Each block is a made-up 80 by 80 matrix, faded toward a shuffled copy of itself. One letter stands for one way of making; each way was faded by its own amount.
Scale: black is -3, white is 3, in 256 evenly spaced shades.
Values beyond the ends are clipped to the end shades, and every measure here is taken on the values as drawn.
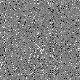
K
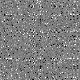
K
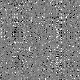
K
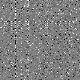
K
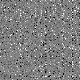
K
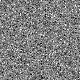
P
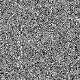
P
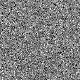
P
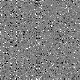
K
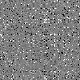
K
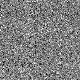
P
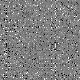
K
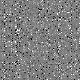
K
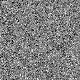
P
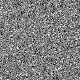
P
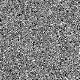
P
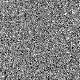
P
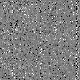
K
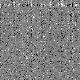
K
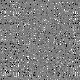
K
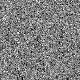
P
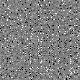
K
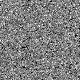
P
